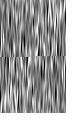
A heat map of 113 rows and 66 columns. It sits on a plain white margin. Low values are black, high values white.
The values follow a bell shape. No overall slope runs across the table. The grain runs up and down. It looks the same turned upside down.
